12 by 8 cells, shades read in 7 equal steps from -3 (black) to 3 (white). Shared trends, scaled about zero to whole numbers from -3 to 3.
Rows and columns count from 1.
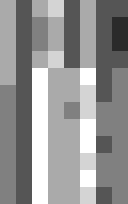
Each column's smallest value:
0 -1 0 1 -1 1 -1 -2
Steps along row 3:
down up up down up down down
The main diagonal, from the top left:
1 -1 0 2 1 2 0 0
